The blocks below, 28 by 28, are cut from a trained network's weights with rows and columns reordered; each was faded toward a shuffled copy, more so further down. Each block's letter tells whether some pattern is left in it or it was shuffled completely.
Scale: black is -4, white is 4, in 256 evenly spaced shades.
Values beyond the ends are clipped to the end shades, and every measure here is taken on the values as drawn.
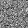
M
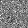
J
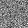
J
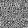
M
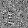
M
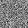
M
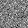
J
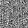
M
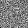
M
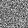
J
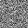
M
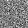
J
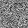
J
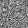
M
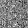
M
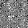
M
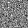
J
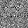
M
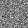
M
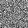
J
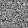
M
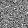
J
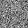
J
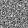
J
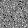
J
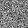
J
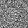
M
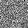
J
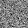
J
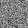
J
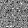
M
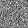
J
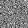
M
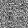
M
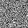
J
